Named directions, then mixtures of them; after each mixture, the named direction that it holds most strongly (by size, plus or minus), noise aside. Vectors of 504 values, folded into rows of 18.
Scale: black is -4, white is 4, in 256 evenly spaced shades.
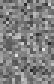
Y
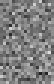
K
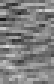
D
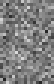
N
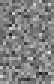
K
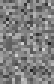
Y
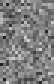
N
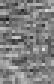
D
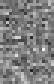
Y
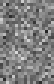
N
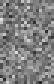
N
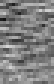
D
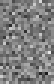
K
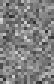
N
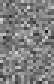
N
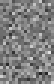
K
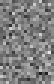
K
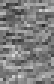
D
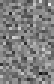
K
